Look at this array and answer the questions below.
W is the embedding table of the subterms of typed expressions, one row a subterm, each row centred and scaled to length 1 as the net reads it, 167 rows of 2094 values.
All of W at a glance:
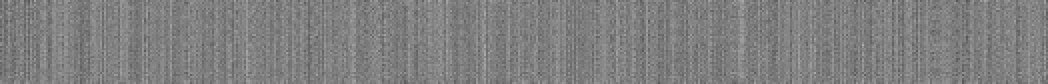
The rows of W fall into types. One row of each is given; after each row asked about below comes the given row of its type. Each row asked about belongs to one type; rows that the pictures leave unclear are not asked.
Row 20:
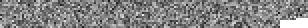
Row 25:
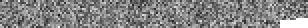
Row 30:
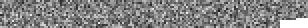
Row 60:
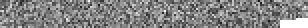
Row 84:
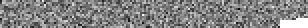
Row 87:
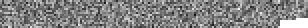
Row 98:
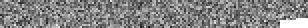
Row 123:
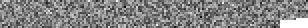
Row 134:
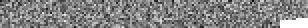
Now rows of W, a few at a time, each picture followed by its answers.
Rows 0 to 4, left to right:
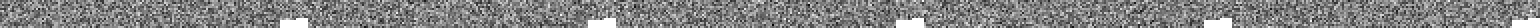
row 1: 60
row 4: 87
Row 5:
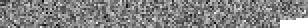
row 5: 134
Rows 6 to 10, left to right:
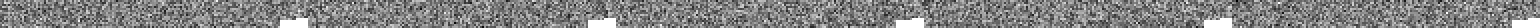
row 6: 87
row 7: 134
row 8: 60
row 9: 60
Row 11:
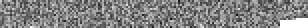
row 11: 98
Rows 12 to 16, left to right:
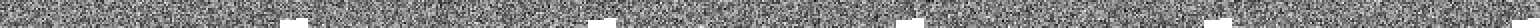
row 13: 25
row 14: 134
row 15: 60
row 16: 60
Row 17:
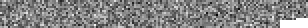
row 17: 30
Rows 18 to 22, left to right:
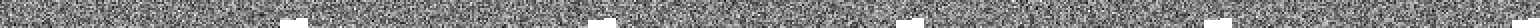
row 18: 84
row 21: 134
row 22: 134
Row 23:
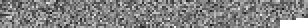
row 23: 87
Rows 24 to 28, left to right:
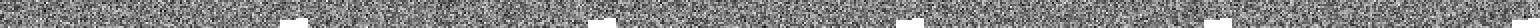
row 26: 84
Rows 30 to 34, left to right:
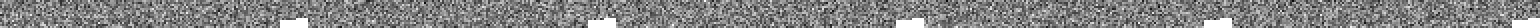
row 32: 123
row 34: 25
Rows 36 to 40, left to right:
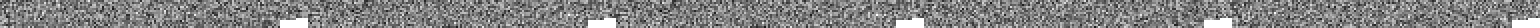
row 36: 60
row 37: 87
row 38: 87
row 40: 30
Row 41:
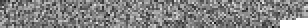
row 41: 60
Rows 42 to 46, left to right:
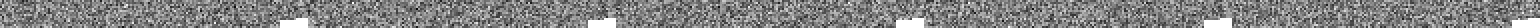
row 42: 60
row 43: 20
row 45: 60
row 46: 98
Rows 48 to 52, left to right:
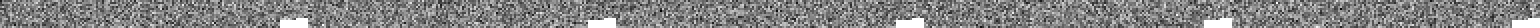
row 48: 84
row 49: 25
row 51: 60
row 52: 134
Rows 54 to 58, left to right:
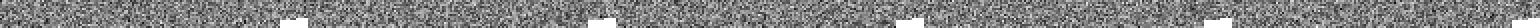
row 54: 84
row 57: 30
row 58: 134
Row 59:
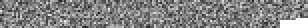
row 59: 98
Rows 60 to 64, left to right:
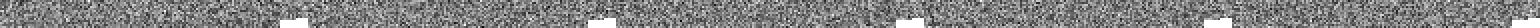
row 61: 123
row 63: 84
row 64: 87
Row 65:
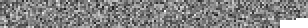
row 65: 30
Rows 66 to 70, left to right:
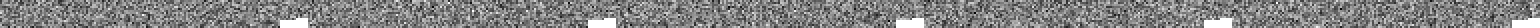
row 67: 123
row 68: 134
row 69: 20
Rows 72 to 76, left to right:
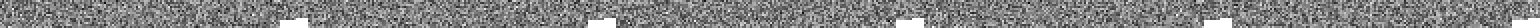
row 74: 84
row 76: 134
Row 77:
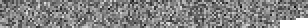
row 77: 25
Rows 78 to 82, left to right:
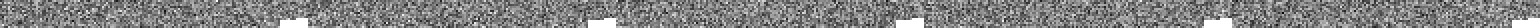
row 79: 30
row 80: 60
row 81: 87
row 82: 20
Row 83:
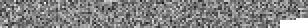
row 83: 123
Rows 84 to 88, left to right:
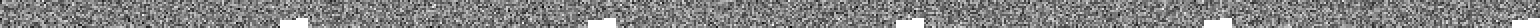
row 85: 60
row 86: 123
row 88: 98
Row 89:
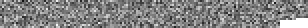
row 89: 98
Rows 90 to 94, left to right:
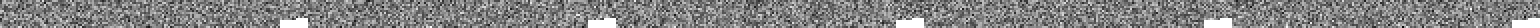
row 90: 84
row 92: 25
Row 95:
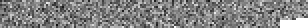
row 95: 84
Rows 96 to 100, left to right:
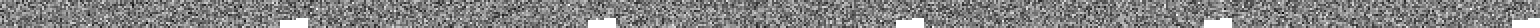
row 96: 30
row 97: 87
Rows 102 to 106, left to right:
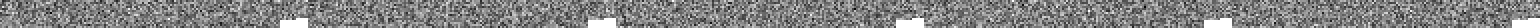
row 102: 87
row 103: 134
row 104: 84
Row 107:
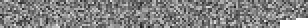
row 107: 98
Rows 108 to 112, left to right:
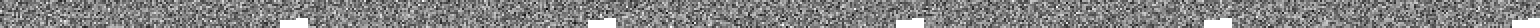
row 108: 98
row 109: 25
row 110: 134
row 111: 87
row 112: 134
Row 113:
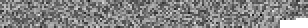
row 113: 20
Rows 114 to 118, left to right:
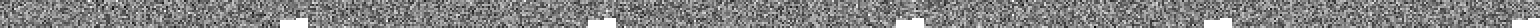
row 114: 134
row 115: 87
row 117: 25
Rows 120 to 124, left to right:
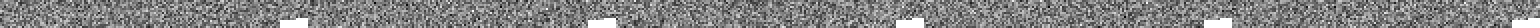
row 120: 98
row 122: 20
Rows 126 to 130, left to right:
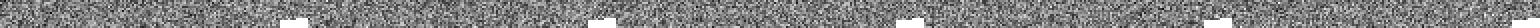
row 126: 20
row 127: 20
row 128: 25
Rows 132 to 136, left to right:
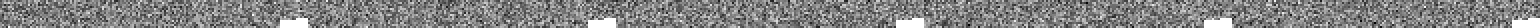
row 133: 25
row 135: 20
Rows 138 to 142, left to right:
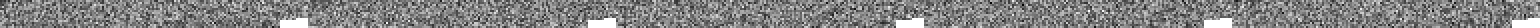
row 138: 60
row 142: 60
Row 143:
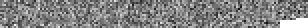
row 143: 25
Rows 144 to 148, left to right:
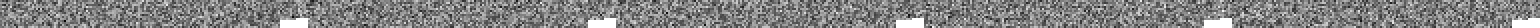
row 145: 87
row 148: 134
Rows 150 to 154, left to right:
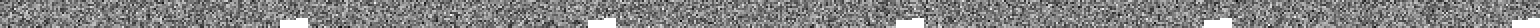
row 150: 134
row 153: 87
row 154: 25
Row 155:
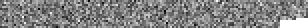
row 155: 87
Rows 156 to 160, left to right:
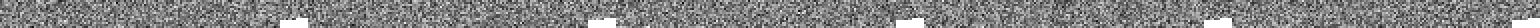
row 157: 123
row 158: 30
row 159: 25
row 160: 98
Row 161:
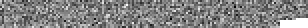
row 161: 98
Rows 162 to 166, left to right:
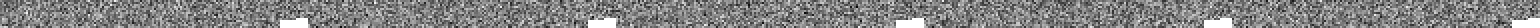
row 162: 25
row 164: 30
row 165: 20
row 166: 25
